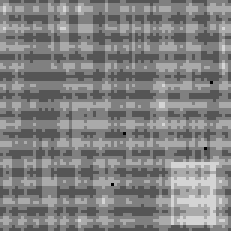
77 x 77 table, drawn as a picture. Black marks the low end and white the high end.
An odd patch, higher than its surroundings, sits in the bottom right. There are four isolated cells, each far lower than the cells round it. The ninth with the highest average is the bottom right. No row or column stands out. Stripes running across repeat 12 times from top to bottom.
